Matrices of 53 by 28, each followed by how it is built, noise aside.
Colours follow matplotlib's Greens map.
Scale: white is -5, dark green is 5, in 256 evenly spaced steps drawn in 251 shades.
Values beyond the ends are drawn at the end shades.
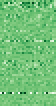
uneven rows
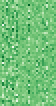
uneven columns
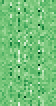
uneven columns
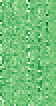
uneven columns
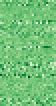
uneven rows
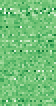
uneven rows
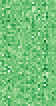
uneven columns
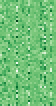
uneven columns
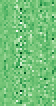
uneven columns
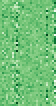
uneven columns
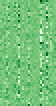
uneven columns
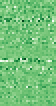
uneven rows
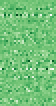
uneven rows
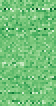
uneven rows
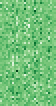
uneven columns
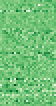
uneven rows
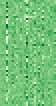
uneven columns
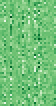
uneven columns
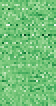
uneven rows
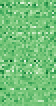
uneven rows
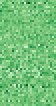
uneven rows
